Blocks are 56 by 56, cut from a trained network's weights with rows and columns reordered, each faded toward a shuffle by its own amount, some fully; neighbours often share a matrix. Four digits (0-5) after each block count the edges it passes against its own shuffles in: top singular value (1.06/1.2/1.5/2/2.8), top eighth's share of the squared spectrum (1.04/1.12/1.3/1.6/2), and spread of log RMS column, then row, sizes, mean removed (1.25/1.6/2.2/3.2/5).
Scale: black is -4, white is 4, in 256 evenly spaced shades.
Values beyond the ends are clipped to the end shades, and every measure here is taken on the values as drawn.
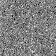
1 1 0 0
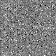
1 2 0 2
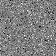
1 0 0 0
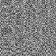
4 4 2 1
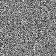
1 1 0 0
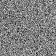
0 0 0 0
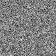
1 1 0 0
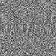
3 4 2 0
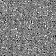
1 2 0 1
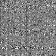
2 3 0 3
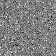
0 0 0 0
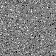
0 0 0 0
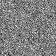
0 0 0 0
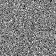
1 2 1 0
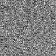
3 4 2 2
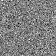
0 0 0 0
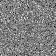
2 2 0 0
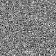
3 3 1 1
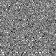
2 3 0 1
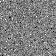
0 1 0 0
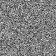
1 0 0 0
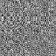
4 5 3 2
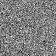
2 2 0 0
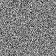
2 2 1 0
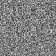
2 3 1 0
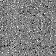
0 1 0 0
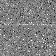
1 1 1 0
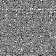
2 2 1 1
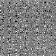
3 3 3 1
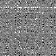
3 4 3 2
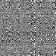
2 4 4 1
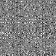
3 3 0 3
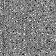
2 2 0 1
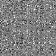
2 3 0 2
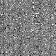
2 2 0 2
